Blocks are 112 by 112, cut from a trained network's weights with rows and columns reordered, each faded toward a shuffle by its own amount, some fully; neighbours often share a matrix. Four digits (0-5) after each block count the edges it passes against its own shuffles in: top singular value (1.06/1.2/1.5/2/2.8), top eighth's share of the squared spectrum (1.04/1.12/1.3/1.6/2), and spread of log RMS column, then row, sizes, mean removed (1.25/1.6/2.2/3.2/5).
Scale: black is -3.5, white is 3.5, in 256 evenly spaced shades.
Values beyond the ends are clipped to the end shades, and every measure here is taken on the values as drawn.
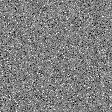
1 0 0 0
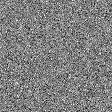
0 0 0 0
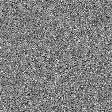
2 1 0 0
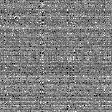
4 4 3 2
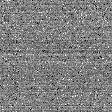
3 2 1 0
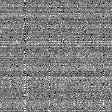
4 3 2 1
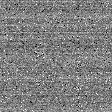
3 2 1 0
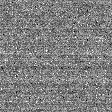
3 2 0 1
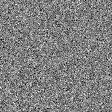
2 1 0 0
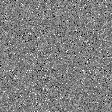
2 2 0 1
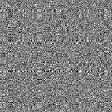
5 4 2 3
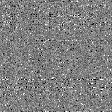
3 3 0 3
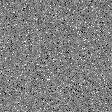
0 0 0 0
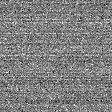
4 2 0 1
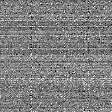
4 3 2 2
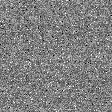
1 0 0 0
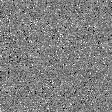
1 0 0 0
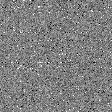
2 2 0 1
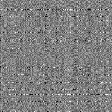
4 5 1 3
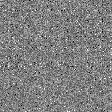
3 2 0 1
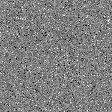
0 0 0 0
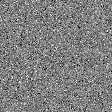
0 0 0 0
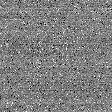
2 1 1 0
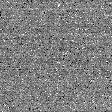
2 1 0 0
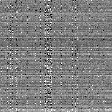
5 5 4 2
